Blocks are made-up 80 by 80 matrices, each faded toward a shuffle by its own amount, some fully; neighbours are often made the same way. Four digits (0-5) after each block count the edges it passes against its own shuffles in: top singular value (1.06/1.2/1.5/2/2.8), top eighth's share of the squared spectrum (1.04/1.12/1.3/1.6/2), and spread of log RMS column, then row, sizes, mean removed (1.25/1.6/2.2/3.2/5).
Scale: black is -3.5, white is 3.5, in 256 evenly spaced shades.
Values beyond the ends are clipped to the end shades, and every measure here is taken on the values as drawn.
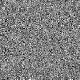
3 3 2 2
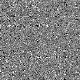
1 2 2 2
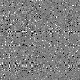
4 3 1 2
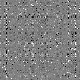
4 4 2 2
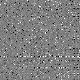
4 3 1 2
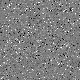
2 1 0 0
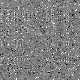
3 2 1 1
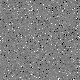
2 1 0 0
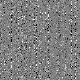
2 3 3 0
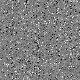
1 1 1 0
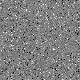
0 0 0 0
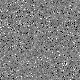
2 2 0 1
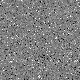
0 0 0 0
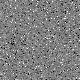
1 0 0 0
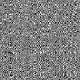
4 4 3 3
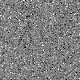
2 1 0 0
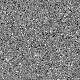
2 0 0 0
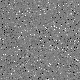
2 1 0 0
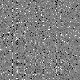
4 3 2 1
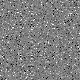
3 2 0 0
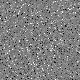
1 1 0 0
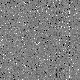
3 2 1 0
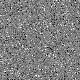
0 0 0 0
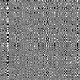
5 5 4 3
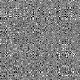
4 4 3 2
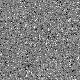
2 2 0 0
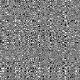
4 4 3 3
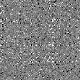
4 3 2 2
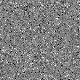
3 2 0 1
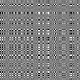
5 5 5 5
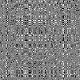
5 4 3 3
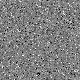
2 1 0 0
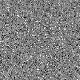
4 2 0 1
